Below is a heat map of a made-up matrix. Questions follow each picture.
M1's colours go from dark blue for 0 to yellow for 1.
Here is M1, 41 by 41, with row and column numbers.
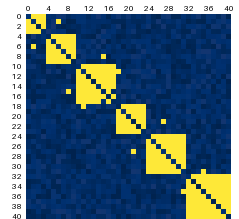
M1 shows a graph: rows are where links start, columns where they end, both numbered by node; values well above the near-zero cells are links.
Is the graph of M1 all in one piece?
yes
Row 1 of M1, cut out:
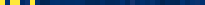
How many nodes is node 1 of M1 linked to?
4
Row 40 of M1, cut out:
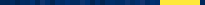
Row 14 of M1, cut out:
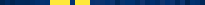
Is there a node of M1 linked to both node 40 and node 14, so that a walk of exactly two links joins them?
no
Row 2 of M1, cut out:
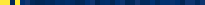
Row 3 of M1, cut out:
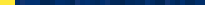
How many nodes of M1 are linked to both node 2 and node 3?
2
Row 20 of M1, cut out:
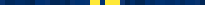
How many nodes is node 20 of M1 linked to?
5
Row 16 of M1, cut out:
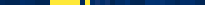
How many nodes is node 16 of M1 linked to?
7
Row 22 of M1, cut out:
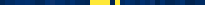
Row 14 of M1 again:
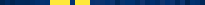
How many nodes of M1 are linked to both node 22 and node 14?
0
